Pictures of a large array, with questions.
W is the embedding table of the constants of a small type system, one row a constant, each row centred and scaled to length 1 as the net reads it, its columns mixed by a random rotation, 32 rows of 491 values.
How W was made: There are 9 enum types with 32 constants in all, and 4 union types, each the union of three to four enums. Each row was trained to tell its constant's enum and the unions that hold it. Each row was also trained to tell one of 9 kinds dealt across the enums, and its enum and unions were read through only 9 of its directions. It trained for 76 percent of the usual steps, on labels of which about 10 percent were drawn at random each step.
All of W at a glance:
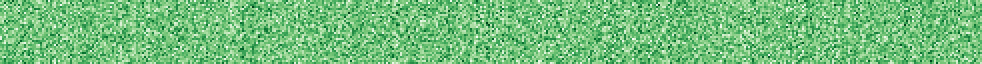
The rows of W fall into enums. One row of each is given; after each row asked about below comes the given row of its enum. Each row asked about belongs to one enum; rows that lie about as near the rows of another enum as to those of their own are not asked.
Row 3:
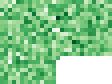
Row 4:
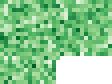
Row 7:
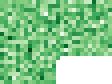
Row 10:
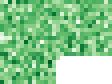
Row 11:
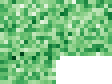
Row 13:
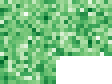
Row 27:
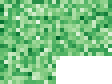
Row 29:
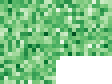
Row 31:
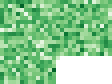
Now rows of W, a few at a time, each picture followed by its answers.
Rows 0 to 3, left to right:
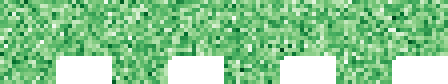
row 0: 31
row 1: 10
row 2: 7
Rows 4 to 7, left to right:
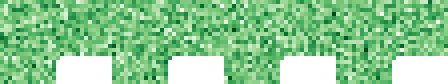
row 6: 11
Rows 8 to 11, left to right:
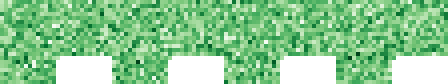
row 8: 13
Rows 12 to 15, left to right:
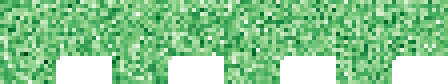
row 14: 27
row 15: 7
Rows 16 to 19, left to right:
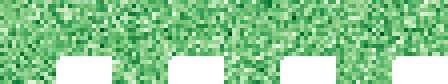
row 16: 29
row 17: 4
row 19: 13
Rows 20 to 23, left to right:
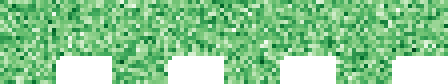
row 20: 4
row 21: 11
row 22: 31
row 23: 7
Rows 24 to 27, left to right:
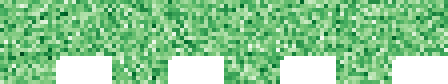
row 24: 11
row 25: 31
